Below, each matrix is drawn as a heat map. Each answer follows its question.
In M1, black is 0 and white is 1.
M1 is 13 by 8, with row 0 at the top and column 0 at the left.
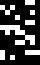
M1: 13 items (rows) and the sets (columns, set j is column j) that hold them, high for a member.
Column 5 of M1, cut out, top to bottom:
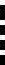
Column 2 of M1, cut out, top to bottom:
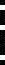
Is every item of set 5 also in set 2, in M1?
no
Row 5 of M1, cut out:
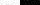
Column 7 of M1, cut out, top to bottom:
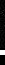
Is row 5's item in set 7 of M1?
no
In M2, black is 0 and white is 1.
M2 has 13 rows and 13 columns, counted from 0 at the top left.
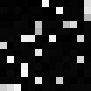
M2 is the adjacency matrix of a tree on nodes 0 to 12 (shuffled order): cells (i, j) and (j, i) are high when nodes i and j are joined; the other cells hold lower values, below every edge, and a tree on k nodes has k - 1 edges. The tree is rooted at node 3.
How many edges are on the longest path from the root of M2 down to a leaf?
7
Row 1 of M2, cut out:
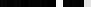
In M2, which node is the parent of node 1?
8
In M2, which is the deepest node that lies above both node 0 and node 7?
5
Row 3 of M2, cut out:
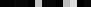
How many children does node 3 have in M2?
3
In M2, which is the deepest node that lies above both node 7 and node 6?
5
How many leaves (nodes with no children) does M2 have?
6
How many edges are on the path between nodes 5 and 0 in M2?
5
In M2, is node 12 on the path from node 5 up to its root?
no
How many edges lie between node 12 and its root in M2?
5
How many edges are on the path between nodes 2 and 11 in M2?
4
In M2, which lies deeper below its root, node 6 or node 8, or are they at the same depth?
node 6
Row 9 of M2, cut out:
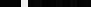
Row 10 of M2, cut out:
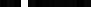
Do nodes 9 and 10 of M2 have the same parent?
yes
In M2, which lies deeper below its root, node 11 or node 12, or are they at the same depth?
node 12
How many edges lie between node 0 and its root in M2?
6
